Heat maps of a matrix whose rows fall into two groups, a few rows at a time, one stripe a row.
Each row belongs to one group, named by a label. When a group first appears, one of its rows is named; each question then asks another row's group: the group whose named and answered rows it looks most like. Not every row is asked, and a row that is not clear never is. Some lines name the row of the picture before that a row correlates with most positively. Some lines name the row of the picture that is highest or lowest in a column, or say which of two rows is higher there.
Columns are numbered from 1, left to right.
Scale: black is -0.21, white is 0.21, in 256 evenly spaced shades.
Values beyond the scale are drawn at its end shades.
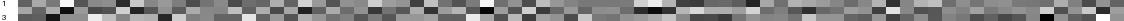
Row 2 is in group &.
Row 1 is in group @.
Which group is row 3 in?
@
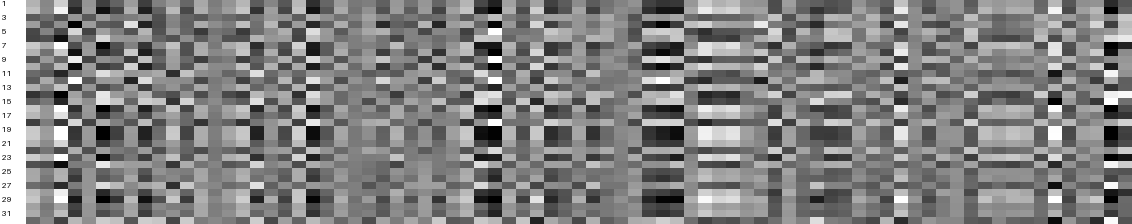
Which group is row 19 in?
&
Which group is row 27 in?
@
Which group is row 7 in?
&
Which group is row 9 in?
@
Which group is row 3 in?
@
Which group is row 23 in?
&
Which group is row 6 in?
@
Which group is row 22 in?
@
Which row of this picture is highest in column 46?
12
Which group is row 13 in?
&
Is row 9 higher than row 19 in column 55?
No
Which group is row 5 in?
@
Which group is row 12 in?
@
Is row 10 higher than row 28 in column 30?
No
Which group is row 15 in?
@
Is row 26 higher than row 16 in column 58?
Yes
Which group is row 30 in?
&
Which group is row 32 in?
@
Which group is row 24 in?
@
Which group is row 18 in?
@
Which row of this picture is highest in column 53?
4
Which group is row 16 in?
&
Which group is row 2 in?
&
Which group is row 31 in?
&
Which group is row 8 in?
&
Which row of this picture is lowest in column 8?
12
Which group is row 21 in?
&
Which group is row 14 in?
@
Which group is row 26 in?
&
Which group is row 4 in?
&
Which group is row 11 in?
@
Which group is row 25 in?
&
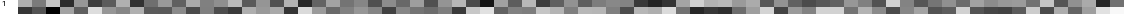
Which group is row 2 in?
@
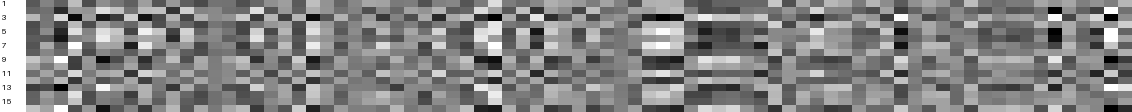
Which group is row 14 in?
@
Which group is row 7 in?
@
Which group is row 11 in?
@
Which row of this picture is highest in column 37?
3
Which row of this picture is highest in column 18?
3
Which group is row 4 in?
@
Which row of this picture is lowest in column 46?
3
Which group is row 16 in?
&
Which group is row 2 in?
@
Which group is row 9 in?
&
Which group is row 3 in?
&
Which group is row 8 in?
@
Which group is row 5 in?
@
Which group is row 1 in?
@
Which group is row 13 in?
@
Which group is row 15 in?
@
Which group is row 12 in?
&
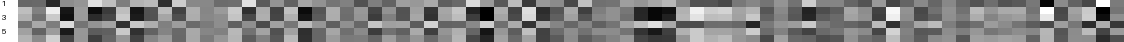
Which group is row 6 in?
&
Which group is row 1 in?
@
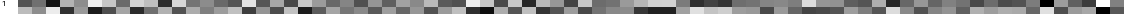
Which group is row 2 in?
&
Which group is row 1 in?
@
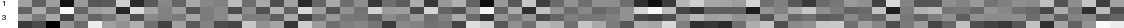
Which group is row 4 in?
@
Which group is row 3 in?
&
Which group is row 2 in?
@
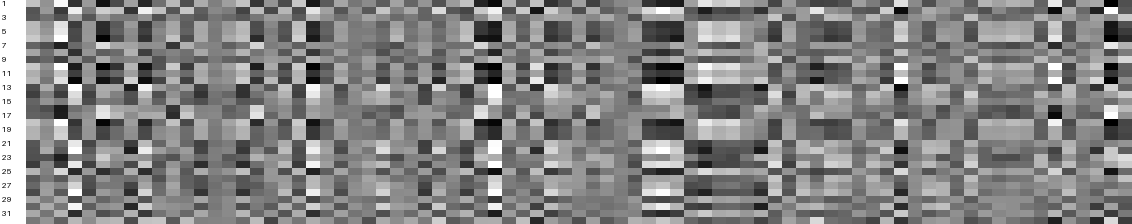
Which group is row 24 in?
@
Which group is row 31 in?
&
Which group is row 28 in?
@
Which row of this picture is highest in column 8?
12
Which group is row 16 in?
@
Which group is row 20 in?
&
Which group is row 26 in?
@
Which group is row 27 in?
@
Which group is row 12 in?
&
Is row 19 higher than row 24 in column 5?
Yes
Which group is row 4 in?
&
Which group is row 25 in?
&
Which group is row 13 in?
@
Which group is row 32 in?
@
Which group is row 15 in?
@
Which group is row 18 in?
&
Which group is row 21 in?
@
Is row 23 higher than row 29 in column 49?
No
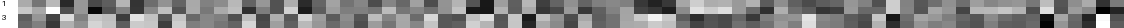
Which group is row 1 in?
&
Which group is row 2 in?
&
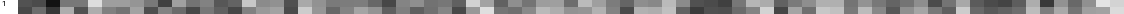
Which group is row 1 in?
@
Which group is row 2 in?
@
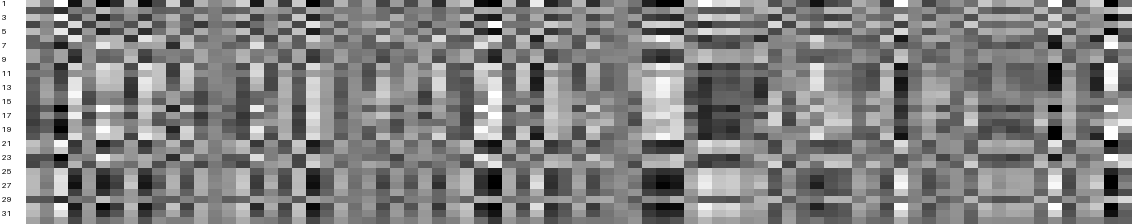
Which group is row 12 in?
@
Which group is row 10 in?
@
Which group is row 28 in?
&
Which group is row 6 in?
@
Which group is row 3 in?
&
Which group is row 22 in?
&
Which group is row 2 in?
@
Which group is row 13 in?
@
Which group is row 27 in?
&
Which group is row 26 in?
&
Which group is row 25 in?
&
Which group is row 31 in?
&
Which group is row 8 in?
&
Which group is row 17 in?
@
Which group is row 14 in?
@
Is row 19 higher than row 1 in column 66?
No
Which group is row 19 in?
@
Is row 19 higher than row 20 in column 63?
Yes
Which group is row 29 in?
@
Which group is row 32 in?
&
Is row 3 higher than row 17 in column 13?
Yes
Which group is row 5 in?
&
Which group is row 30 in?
&
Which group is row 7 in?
@
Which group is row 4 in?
@
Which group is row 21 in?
&
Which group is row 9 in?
&
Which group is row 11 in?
@
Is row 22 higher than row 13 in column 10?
No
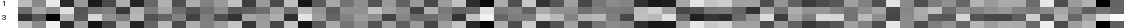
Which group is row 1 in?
&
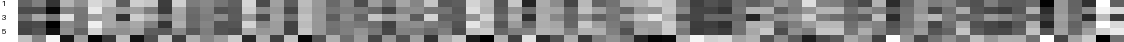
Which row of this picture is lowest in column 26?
6
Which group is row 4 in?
@
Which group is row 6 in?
&
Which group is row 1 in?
@
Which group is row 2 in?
@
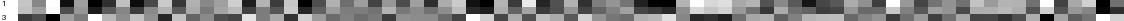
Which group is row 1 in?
&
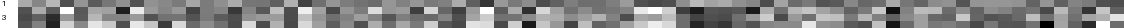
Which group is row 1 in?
&
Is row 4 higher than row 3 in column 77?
No
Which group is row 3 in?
@
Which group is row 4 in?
@
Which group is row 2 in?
@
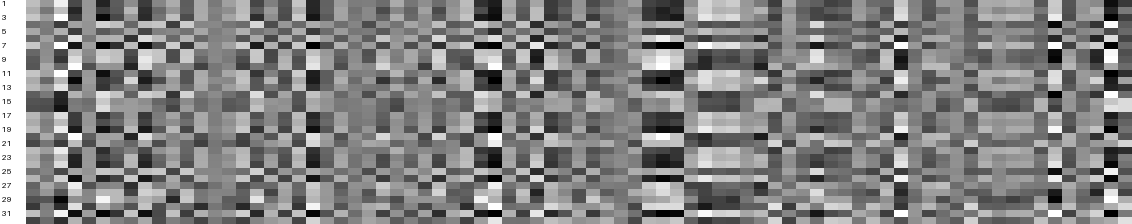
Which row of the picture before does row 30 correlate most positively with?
3
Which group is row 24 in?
&
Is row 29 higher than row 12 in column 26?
Yes
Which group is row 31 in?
&
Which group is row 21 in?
@
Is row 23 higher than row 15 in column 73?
No
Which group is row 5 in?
&
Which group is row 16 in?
@
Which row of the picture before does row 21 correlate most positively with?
3
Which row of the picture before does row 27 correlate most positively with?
2
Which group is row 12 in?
&
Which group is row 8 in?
@
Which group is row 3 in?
&
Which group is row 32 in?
@
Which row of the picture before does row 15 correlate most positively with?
3
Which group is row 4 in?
@
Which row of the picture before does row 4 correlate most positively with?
4
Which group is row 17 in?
&
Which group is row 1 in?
&
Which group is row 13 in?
&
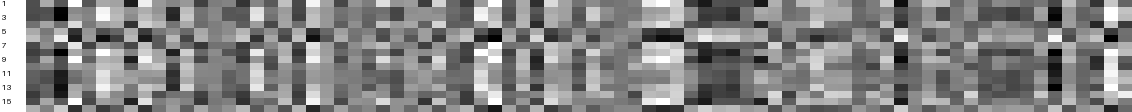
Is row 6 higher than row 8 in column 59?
No
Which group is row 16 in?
&
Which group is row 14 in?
@
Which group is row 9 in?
@
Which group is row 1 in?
@
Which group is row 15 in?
@
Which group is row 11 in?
@
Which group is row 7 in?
@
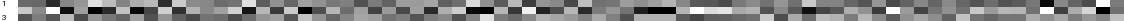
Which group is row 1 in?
@
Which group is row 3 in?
@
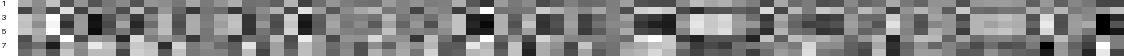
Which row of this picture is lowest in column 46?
4
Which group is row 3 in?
&
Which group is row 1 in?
&
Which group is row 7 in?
@
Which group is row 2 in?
@
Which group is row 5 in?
&
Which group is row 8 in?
@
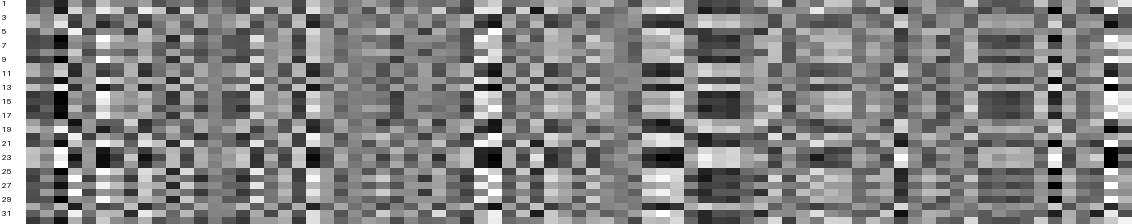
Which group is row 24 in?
&
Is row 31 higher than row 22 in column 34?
Yes
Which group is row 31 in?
@
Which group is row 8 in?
@
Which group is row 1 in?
@
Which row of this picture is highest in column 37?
23
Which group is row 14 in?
@
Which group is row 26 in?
@
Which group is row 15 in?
@
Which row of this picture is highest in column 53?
18
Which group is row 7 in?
@
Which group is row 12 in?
@
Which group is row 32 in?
@
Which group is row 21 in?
@
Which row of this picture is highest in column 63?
23
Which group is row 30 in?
&
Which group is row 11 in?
&
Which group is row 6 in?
@
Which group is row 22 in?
&
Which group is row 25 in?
@
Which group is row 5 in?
@
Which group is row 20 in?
@
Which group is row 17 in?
@
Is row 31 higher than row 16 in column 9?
Yes
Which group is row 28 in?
@
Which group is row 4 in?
&
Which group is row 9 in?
@
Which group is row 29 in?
@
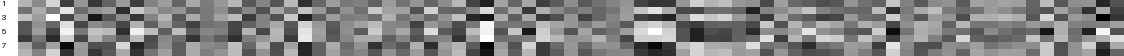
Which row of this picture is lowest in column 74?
5
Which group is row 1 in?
&
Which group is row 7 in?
&
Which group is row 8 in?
&
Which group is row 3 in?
&
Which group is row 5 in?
@
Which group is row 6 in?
@
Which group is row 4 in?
@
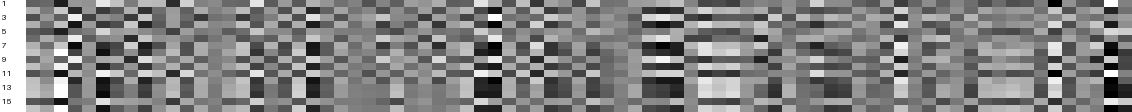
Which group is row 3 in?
@
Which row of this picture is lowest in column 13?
3
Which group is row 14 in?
&
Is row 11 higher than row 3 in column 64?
No
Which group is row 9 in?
@
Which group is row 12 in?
&
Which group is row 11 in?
@
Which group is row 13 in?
&
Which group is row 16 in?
&
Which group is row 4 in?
&
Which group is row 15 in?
@
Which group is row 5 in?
@
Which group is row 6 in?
@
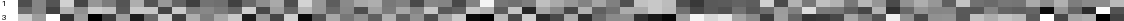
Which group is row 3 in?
&
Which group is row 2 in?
@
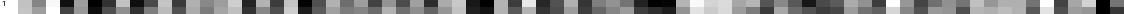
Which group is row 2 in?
&
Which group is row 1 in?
&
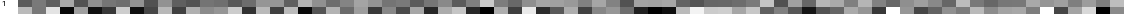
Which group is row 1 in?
@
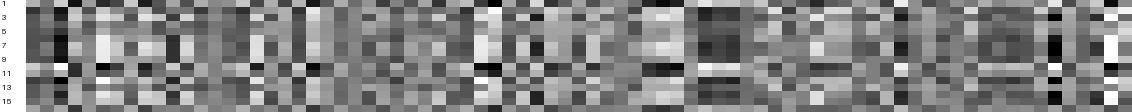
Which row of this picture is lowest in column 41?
10
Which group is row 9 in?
@
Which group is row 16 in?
&
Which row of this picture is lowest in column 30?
1
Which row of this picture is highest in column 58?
2
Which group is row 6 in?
@
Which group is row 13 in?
@
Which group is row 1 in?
&
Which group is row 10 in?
&
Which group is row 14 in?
@
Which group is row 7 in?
@
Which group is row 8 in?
@
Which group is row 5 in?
@
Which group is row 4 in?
@
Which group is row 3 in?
@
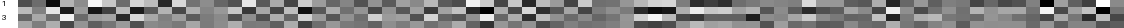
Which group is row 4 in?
&
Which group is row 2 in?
&
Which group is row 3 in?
@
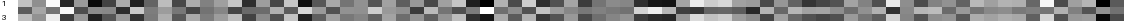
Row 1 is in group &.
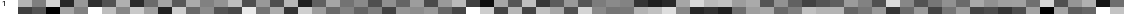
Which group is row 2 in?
@
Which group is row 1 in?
&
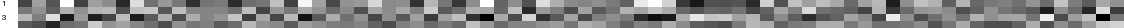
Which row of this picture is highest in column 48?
3
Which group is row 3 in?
&
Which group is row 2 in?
@
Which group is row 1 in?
@
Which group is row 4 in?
@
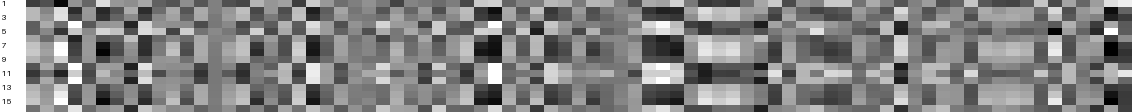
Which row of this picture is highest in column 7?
5
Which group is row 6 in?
&
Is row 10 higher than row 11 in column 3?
Yes
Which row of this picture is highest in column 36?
5
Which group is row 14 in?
&
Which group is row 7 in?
&
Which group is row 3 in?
&
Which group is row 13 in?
&
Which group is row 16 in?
@
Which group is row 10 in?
@
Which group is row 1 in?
@
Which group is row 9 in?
&
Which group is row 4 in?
@
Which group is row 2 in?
&
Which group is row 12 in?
@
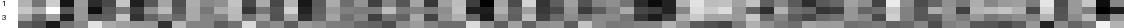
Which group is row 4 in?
@
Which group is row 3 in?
&
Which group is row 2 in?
&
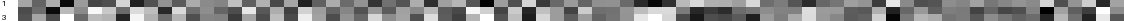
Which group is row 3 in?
@
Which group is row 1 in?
&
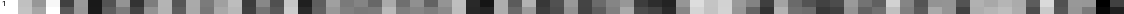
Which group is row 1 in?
&
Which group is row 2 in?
&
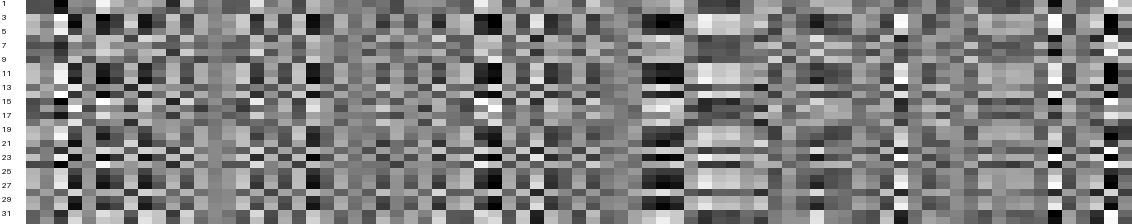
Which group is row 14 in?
&
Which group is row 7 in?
@
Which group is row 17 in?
@
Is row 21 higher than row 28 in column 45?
No
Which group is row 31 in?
@
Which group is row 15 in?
@
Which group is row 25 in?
&
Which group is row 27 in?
&
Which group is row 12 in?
&
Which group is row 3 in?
&
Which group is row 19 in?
&
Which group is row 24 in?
@
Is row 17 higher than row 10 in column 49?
No
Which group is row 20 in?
&
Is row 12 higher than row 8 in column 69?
Yes
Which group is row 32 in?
@
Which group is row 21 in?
&
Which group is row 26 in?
&
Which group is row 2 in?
@
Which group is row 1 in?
@
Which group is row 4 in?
&
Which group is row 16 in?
@
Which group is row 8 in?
@
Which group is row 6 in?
@
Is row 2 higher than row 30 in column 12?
Yes
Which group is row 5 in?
&
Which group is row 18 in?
@
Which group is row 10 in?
&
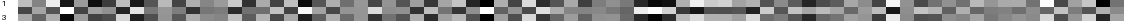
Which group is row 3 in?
&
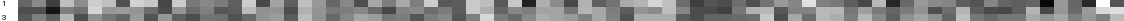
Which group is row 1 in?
@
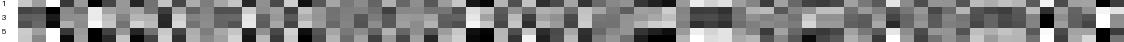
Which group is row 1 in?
&
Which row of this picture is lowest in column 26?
6
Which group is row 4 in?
@
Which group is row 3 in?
@
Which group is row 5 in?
&
